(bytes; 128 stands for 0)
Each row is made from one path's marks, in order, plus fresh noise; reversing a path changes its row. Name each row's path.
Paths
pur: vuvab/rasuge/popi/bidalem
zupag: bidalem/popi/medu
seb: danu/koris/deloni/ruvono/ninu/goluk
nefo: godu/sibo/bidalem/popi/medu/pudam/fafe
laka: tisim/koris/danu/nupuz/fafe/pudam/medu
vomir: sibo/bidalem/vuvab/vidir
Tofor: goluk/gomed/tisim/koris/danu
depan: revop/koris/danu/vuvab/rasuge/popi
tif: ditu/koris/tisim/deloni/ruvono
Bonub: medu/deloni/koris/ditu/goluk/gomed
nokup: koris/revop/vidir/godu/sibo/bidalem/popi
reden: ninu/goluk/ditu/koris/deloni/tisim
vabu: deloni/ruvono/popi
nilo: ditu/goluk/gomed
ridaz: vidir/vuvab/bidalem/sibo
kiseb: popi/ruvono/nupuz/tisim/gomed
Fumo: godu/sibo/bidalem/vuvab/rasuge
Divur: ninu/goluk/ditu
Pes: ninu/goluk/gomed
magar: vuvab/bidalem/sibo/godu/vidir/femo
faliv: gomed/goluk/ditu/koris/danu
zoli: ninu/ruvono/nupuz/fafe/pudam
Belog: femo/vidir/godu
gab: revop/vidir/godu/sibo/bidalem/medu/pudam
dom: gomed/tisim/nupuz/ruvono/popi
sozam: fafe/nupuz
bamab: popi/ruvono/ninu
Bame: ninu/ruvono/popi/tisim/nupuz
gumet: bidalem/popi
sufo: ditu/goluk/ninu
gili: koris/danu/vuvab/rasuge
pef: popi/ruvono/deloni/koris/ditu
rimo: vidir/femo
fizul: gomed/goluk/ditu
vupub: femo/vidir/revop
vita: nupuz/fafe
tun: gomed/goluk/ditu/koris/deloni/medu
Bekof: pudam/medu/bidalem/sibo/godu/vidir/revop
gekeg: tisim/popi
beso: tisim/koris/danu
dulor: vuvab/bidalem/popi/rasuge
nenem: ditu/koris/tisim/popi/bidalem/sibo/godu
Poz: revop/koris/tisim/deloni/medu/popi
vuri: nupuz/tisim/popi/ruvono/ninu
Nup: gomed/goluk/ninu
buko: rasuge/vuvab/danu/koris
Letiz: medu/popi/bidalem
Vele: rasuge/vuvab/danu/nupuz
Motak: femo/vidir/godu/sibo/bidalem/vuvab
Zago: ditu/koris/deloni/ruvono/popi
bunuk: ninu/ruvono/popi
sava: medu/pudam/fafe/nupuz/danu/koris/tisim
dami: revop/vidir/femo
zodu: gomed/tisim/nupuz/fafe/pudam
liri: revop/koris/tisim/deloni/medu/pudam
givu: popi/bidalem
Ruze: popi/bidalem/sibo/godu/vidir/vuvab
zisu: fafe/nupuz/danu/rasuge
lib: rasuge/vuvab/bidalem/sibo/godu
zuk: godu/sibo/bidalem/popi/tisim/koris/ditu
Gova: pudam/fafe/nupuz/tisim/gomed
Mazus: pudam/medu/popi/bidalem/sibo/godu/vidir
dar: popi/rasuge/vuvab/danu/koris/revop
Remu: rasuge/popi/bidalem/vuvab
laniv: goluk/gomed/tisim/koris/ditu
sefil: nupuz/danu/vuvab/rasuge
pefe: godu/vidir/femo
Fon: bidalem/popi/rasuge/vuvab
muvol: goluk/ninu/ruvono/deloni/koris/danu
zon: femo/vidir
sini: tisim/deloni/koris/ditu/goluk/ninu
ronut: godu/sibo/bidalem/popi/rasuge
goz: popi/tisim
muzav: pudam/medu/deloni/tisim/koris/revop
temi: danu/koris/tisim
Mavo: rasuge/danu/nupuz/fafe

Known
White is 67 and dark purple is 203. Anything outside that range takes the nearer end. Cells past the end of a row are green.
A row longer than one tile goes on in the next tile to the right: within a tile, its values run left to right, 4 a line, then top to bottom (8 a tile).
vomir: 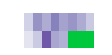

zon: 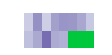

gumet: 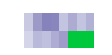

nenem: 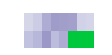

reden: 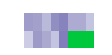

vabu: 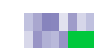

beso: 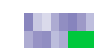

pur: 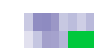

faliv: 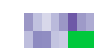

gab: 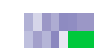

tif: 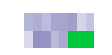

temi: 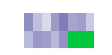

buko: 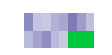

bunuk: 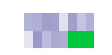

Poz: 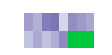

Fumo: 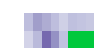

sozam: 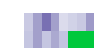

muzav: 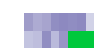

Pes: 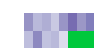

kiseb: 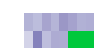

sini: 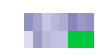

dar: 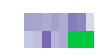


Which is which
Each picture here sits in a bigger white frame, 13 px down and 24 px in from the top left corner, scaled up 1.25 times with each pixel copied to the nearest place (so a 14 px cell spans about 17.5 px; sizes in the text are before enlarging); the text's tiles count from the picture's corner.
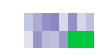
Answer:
Zago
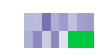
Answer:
zodu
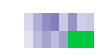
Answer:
nokup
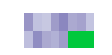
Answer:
sava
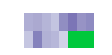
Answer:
nilo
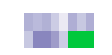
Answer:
zisu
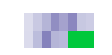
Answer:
Mazus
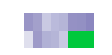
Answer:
sufo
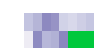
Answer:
Bame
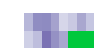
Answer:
Fon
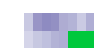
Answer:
givu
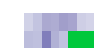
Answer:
lib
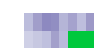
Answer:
Letiz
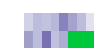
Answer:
Belog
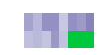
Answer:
zupag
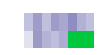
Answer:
pef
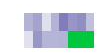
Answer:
laniv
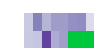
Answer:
vupub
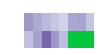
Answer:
gili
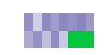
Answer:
liri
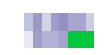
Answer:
zuk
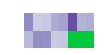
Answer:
muvol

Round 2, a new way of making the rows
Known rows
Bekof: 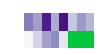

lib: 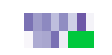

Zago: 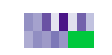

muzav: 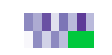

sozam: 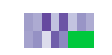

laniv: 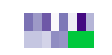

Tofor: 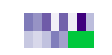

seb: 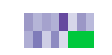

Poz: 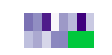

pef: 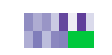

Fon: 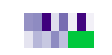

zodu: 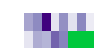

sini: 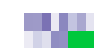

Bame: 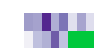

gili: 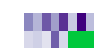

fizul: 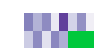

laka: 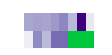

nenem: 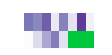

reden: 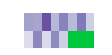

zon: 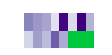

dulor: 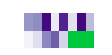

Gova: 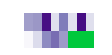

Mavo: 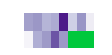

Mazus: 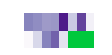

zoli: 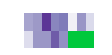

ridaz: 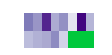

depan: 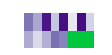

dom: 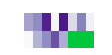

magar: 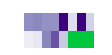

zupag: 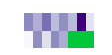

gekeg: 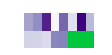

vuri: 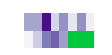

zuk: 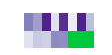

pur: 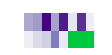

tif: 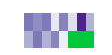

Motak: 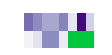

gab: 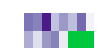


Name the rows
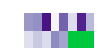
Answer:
gumet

